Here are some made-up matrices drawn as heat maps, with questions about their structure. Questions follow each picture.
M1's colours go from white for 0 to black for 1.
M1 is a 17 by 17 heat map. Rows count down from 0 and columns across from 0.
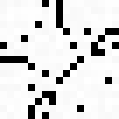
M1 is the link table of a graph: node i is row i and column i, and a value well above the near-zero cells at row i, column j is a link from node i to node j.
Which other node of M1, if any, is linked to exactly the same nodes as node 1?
node 2
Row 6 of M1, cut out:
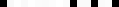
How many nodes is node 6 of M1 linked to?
4
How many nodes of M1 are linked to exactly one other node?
3
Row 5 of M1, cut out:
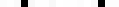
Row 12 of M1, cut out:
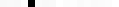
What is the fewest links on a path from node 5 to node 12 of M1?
6
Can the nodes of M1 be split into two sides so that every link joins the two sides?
no
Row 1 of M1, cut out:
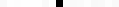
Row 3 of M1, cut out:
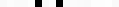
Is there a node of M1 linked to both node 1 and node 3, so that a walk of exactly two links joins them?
yes
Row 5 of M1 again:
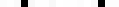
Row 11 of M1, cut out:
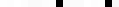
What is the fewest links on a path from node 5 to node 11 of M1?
3
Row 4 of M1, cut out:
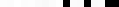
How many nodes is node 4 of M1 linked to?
4
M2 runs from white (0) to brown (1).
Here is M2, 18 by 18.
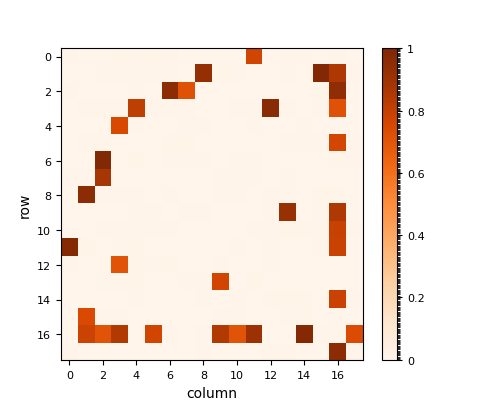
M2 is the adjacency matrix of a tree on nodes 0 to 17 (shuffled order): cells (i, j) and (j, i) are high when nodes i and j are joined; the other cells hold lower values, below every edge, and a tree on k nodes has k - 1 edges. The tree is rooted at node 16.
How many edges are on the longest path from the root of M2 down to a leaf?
2
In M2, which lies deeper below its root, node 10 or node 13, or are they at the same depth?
node 13
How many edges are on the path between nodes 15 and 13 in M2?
4
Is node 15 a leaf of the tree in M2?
yes
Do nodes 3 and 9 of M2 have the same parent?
yes
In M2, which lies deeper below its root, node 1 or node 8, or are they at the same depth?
node 8
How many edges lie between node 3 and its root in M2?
1
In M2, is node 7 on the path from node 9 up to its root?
no
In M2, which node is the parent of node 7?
2
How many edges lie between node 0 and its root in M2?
2
